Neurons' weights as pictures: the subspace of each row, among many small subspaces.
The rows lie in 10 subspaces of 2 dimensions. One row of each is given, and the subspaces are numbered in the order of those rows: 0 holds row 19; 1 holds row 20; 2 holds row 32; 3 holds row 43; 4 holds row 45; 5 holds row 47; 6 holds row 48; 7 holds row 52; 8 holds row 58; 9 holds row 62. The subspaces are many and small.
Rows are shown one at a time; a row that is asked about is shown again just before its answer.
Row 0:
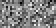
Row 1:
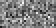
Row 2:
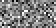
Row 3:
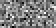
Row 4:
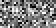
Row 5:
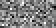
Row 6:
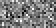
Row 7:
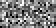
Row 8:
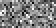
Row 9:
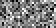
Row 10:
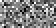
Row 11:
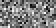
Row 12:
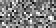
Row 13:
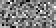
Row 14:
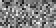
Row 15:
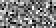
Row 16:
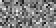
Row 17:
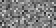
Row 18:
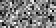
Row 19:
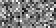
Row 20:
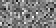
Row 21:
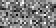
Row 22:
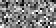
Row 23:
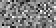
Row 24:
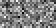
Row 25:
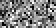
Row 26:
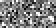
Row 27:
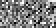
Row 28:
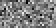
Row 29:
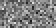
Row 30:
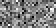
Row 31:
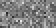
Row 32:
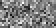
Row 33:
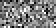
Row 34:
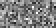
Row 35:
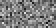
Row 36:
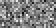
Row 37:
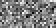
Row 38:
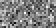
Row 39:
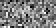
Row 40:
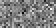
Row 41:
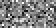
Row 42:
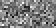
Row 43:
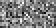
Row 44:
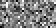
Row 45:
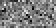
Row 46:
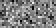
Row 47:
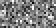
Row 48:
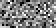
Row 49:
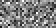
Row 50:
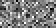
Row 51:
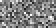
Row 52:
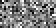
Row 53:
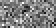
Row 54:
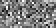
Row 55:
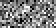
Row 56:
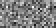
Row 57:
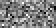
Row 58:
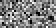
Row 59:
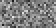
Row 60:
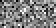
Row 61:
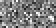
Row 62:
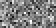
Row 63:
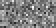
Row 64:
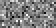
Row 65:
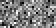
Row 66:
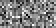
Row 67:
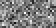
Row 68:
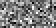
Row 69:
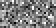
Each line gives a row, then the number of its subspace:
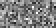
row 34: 4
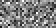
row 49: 6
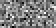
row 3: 1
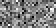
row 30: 1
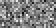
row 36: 0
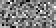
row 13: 6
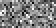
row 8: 5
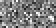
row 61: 8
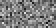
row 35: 8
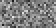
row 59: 6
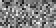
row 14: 2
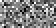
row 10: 7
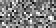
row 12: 8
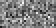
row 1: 3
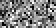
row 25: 9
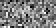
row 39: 7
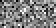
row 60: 7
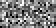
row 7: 3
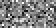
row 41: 1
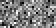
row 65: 9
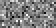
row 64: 0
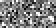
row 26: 8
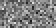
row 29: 4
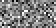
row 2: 6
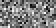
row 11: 7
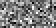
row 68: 4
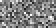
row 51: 8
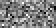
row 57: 1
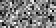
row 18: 9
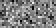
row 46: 5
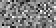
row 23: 6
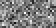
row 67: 9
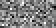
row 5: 1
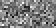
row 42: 2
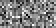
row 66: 3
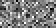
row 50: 1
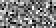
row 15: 4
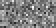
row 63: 5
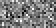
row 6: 0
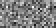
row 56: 4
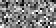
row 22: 3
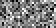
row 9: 0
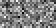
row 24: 3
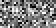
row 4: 7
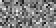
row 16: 2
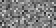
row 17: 6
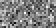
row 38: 9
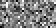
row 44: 3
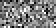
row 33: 7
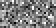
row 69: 5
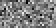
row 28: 4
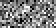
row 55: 2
